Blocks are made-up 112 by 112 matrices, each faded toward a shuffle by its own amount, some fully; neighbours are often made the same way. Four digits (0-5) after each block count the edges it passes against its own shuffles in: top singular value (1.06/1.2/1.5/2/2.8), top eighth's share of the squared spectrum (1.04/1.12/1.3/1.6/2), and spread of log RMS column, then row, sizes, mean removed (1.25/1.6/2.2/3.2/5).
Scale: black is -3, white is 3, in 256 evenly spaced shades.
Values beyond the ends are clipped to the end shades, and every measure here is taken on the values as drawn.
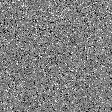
0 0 0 0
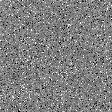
2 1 0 0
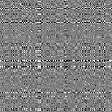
5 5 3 4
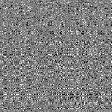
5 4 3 3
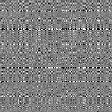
5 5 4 4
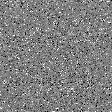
2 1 0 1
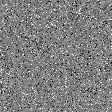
0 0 0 0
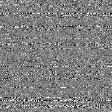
3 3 0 4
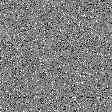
2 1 0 1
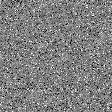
1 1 0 1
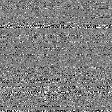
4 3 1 4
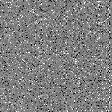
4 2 2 0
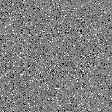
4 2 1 1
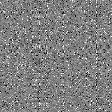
4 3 2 1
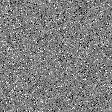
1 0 0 0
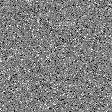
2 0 0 0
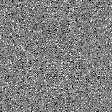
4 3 1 1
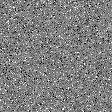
0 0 0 0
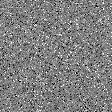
2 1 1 0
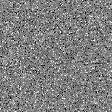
3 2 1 1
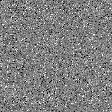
3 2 1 1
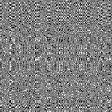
5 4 3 3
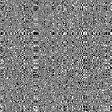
5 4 3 3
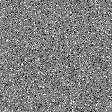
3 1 0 0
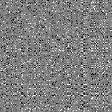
5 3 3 3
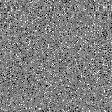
3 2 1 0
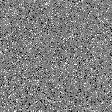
3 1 0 0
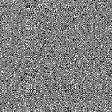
4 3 2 2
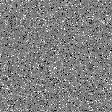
3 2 0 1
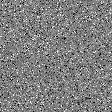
1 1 0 0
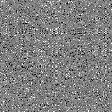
4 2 1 1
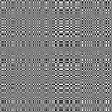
5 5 5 5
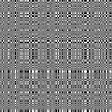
5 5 5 5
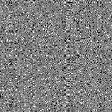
4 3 2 2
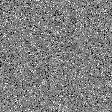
2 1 0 1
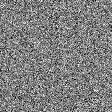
0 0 0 0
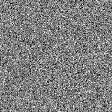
3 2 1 0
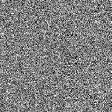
3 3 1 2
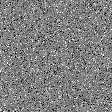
0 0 0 0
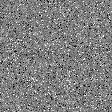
0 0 0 0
